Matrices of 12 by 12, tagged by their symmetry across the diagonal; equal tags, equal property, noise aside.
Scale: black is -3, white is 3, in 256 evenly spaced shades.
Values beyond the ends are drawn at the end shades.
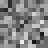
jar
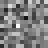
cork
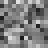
cork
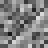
jar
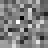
cork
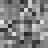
cork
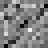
jar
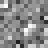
jar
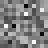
cork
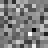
cork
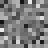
jar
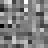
cork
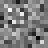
jar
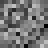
jar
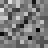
jar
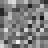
cork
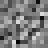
jar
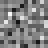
cork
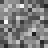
jar
